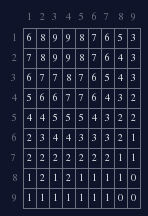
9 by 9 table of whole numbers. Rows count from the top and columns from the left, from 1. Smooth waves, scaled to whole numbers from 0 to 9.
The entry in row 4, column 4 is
7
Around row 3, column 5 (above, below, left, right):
8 7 8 6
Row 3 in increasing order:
3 4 5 6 6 7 7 7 8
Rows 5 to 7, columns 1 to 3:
4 4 5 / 2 3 4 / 2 2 2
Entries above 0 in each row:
9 9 9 9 9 9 9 8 7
